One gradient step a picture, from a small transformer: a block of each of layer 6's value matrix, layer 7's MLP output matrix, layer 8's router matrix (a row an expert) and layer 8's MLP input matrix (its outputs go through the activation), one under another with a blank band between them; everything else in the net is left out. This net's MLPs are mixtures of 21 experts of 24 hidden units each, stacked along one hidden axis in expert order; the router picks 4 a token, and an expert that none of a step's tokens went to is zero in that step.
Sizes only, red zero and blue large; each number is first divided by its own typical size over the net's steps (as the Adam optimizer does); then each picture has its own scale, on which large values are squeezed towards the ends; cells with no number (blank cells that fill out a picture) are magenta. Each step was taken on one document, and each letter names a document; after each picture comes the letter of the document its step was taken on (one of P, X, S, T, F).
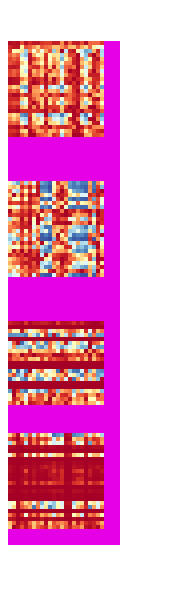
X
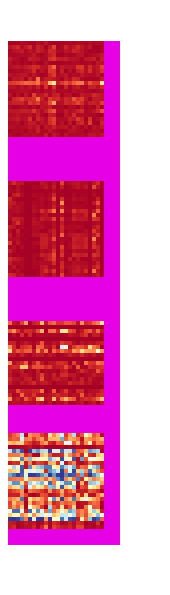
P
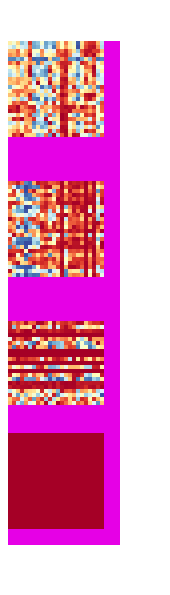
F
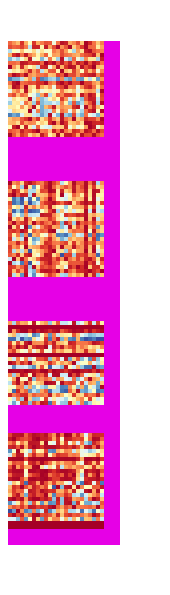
F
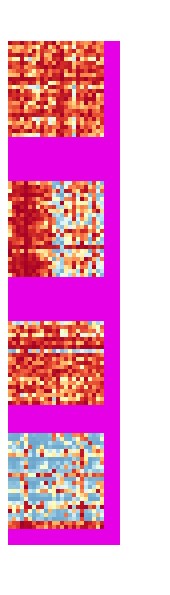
P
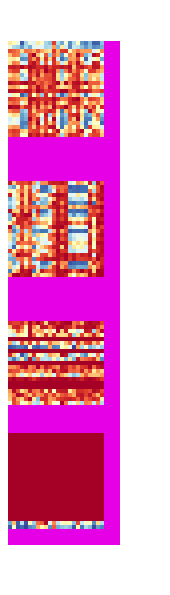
X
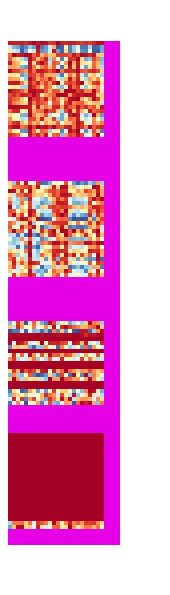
X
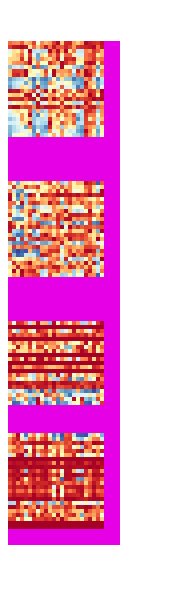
F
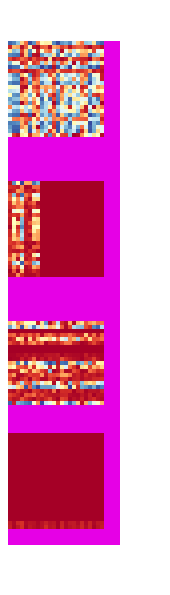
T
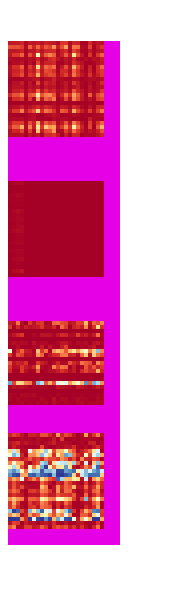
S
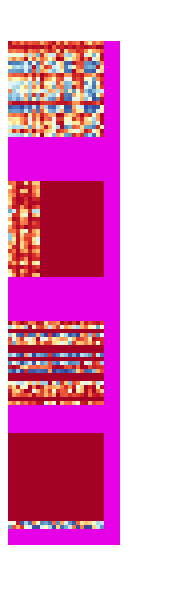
T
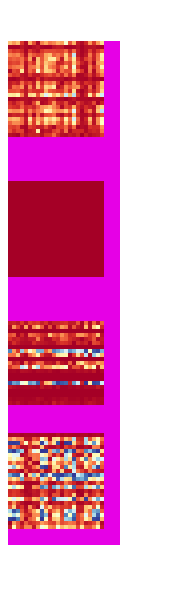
S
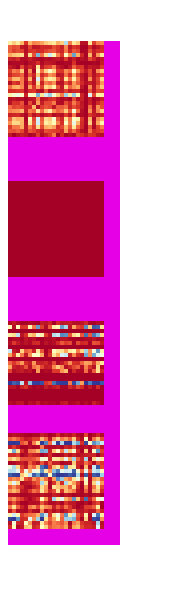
S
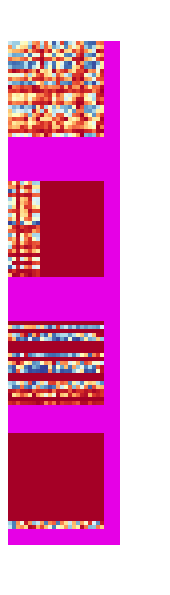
T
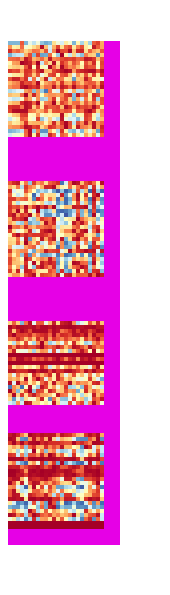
F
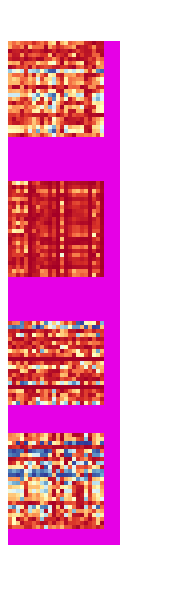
P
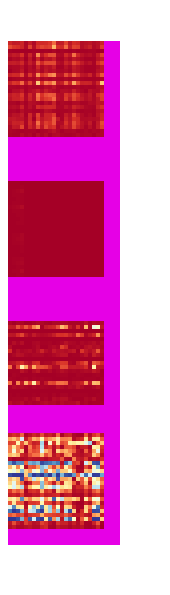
S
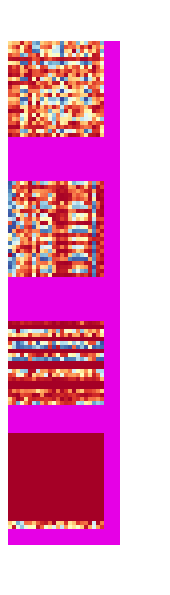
X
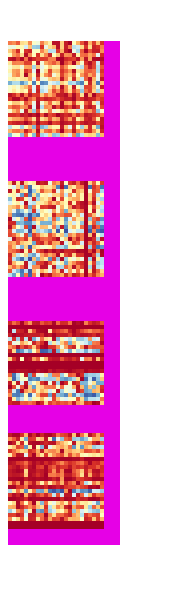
F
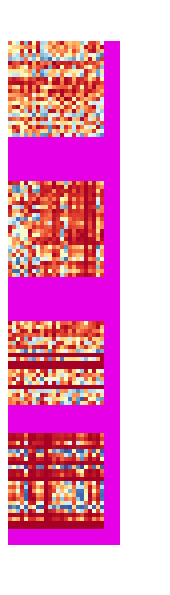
F
